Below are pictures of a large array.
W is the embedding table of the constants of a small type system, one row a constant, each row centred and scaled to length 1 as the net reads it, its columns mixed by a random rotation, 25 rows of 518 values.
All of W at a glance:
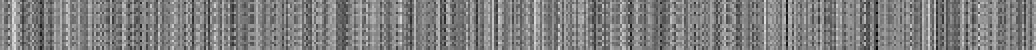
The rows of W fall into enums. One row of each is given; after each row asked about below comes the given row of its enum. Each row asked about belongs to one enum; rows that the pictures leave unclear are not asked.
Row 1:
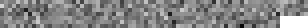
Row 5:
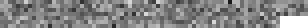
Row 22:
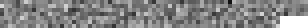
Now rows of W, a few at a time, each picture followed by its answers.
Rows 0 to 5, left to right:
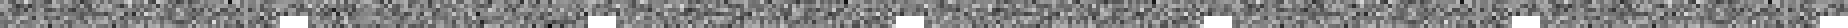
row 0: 5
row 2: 22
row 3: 22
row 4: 5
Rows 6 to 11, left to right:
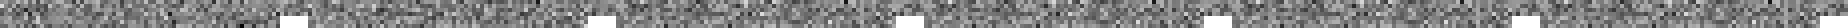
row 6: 1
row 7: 22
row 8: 5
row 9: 5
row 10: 5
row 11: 5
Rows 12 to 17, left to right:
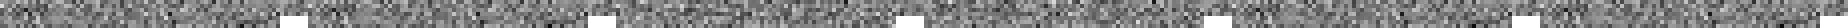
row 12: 1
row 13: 1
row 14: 22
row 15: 5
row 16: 1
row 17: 1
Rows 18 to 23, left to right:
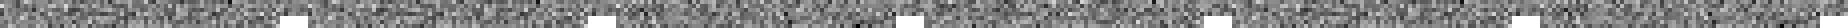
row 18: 22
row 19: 22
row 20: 1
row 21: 5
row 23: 1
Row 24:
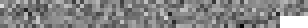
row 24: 1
